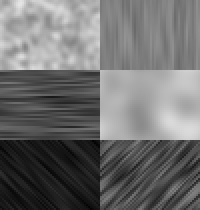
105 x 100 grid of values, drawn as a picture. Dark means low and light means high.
It is made of 3 by 2 panels. Panel 1,1: high, blotchy. Panel 1,2: middling, streaked downward, faint in contrast. Panel 2,1: low, streaked across. Panel 2,2: high, smooth. Panel 3,1: very low, slanting down to the right, faint in contrast. Panel 3,2: low, slanting up to the right.
